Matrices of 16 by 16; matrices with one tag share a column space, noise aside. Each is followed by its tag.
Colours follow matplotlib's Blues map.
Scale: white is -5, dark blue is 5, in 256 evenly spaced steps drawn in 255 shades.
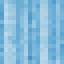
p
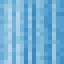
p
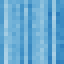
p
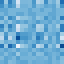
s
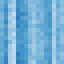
p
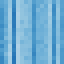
p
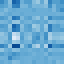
s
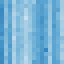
p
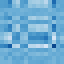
s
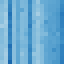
p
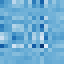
s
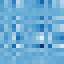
s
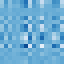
s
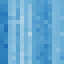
p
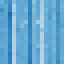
p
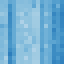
p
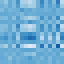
s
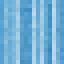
p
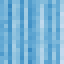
p
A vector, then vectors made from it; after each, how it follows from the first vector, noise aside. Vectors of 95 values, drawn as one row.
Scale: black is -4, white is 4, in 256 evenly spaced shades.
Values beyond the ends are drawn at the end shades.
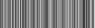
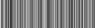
reversed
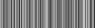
negated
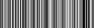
scaled up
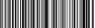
scaled up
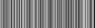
negated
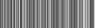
sign-scrambled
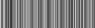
reversed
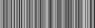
negated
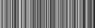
sign-scrambled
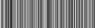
reversed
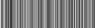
reversed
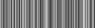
negated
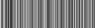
reversed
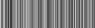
reversed
